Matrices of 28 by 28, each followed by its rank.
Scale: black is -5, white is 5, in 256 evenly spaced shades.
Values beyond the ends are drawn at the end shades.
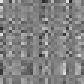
three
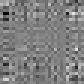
three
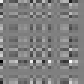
one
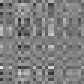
two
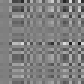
one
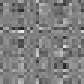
three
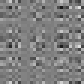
two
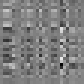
two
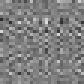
three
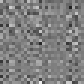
three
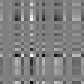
one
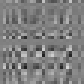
two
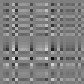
one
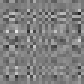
two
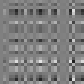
one
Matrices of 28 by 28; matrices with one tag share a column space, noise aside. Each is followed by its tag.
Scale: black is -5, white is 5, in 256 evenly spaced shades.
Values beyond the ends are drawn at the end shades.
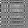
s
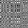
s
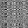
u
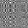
s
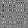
s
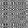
u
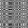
u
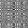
u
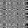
u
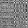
s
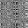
u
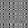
u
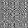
u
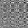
s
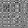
s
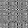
u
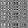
u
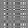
u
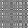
u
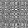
u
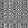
u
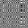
s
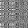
u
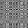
u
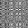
u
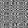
u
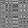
s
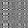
u
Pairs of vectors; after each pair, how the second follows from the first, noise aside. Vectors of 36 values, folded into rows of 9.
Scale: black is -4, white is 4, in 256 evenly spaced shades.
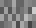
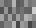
copied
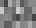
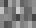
copied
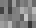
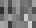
sign-scrambled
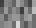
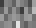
copied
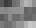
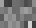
sign-scrambled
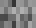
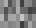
reversed
